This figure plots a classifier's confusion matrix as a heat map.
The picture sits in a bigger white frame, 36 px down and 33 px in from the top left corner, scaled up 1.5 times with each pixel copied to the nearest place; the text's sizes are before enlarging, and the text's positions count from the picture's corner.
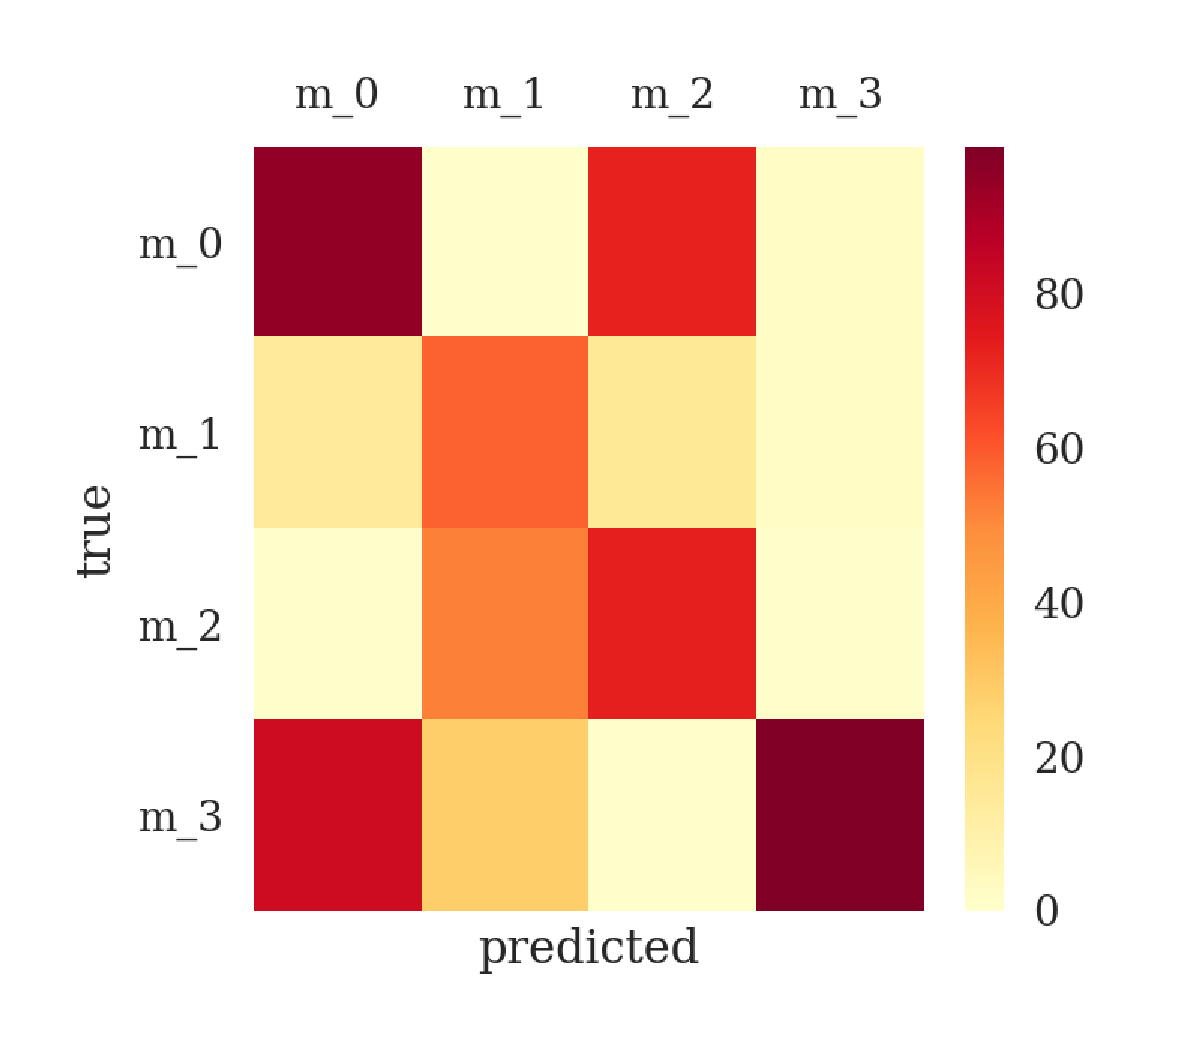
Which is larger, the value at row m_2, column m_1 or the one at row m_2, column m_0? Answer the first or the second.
the first
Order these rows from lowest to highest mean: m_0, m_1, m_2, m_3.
m_1, m_2, m_0, m_3
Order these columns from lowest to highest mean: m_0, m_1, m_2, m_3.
m_3, m_1, m_2, m_0
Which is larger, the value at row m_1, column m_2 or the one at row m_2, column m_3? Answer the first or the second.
the first
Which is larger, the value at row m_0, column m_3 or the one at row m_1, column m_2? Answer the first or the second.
the second
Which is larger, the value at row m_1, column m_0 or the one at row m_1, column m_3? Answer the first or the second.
the first
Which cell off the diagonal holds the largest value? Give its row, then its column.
m_3, m_0
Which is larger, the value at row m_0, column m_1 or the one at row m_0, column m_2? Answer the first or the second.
the second
